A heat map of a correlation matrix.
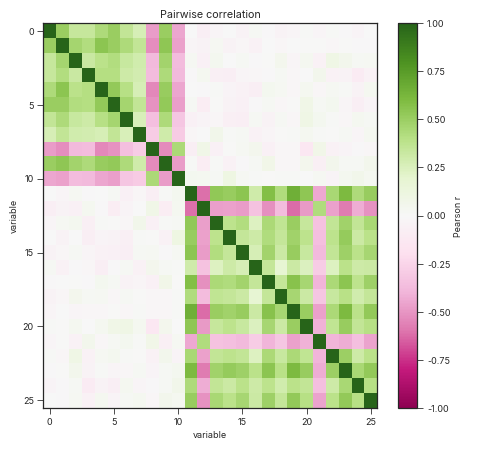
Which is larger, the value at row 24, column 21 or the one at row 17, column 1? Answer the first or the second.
the second
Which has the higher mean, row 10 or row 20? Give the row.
20
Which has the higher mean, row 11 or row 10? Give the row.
11
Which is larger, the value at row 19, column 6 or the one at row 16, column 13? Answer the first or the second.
the second
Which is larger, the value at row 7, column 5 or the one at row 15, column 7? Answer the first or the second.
the first
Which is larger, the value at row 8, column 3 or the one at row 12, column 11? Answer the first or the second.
the first
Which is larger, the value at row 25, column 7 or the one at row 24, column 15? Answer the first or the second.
the second
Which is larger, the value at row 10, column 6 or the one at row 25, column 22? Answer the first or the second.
the second
